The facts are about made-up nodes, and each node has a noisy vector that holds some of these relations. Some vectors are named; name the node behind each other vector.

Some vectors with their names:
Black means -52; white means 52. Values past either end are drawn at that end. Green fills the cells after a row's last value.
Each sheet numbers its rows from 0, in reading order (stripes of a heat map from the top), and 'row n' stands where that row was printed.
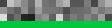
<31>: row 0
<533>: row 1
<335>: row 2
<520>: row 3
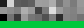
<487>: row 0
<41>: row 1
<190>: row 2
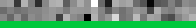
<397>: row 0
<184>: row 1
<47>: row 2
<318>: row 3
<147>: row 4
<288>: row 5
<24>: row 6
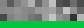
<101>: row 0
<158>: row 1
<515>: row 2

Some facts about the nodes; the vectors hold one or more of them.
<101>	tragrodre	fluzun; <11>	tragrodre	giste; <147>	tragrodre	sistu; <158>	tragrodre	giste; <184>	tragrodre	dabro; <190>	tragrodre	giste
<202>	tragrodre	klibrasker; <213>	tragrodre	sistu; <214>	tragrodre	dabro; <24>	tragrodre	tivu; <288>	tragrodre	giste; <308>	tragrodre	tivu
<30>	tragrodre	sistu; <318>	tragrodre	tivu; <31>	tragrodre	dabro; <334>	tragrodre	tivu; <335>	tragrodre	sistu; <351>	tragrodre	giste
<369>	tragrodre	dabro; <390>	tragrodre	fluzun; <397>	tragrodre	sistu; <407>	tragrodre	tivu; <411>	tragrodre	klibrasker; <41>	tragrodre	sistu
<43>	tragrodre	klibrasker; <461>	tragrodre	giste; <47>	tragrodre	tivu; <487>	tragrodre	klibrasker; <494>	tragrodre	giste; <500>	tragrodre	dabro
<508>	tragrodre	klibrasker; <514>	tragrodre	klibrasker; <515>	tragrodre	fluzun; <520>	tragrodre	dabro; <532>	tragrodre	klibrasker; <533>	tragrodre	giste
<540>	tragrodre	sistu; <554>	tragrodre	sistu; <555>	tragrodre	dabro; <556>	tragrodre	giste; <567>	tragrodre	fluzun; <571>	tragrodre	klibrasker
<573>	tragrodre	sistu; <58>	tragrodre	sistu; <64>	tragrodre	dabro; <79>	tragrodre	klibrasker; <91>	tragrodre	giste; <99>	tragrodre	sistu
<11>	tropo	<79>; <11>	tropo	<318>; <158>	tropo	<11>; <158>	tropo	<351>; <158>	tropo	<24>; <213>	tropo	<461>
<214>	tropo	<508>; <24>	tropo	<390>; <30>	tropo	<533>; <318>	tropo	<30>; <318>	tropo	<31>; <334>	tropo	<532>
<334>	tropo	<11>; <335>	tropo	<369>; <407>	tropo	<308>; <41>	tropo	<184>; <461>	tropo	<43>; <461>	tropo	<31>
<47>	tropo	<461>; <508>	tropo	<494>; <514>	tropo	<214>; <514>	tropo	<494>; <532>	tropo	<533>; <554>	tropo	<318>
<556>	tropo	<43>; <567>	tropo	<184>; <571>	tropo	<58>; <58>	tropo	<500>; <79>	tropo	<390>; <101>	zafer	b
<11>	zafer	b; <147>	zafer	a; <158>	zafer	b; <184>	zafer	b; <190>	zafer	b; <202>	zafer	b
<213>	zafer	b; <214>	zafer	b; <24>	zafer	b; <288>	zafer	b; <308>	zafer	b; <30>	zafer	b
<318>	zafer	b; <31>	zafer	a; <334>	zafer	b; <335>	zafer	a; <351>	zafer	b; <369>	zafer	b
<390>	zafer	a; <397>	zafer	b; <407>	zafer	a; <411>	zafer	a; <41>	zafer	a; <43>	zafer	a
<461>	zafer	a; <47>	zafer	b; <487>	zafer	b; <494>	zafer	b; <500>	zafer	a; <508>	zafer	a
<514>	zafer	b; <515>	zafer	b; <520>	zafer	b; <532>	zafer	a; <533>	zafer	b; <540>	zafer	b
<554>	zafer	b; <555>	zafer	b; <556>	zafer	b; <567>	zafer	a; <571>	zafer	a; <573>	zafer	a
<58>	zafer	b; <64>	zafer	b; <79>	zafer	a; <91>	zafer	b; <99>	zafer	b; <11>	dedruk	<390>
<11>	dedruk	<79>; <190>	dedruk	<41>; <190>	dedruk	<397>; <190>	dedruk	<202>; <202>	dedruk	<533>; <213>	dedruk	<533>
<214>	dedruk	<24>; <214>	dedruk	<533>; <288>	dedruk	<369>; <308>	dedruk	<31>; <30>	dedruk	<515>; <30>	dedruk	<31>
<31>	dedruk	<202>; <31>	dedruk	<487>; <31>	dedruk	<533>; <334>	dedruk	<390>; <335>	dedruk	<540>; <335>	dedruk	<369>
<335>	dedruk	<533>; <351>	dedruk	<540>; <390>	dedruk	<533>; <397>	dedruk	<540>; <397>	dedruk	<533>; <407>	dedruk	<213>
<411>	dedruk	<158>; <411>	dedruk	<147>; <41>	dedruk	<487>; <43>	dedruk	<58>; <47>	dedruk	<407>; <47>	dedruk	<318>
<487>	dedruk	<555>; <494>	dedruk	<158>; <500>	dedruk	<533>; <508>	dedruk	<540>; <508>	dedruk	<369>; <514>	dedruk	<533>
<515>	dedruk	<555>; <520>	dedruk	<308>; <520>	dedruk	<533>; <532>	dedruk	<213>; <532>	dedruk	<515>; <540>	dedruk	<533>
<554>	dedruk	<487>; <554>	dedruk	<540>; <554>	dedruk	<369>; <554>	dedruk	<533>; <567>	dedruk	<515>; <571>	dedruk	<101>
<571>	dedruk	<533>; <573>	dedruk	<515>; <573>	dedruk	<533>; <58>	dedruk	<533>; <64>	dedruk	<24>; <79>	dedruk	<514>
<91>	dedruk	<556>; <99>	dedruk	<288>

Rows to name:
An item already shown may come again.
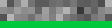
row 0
<47>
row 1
<369>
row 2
<30>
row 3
<554>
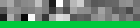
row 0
<213>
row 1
<567>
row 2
<407>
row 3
<369>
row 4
<390>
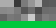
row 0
<351>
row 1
<335>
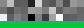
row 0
<335>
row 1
<487>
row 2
<573>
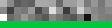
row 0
<508>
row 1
<41>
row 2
<41>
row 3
<190>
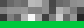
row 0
<555>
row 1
<532>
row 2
<308>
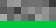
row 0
<390>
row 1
<99>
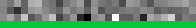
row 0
<79>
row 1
<494>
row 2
<202>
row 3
<514>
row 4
<573>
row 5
<11>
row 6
<571>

